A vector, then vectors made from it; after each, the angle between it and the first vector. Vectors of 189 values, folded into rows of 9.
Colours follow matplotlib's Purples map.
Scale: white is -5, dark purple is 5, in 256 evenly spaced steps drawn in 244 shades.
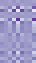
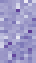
orthogonal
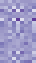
nearly parallel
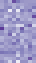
partly aligned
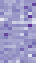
orthogonal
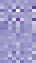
nearly parallel
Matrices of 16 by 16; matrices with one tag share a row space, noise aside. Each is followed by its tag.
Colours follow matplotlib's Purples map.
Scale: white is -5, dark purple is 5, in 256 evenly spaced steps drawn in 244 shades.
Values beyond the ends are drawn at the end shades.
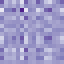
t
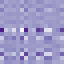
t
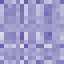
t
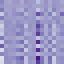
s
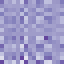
t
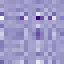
s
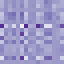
t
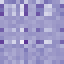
t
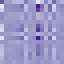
s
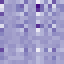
s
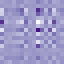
s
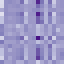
s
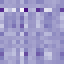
t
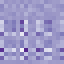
t
